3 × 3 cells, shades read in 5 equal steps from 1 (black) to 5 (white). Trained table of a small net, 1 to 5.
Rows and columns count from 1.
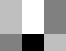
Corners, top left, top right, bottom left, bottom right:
4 3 3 4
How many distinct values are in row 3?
3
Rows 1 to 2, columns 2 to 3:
5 3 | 5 3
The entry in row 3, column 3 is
4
